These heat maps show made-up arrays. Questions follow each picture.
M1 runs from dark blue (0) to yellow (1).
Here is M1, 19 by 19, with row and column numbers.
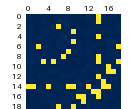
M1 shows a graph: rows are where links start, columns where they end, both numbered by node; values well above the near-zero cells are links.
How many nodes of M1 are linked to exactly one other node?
11
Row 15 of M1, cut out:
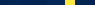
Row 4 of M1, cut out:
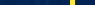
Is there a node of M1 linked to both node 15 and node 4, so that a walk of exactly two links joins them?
yes
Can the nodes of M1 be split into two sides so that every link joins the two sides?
yes
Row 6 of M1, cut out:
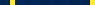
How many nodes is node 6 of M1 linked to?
2
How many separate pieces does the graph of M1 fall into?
1
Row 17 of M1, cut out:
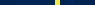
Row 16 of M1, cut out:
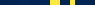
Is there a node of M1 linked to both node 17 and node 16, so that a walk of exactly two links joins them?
yes
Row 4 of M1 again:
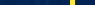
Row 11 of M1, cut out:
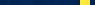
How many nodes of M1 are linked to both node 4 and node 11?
0
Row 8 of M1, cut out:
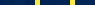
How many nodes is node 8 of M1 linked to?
2
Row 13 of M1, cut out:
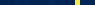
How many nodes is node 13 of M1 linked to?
1
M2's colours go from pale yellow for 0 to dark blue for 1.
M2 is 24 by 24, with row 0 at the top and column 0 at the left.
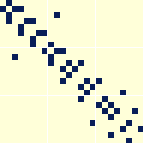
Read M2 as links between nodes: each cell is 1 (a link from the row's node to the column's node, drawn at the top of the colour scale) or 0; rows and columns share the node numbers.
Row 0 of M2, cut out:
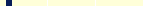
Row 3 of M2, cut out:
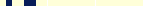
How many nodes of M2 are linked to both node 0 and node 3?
1
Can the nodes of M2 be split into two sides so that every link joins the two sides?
no
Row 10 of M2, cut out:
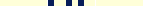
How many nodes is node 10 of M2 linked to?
3
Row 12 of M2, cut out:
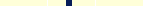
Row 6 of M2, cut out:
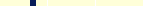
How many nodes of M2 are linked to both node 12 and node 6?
0
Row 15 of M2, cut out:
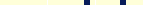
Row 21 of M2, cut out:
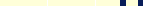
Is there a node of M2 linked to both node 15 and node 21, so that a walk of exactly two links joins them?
yes
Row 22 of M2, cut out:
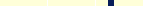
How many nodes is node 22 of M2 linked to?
1
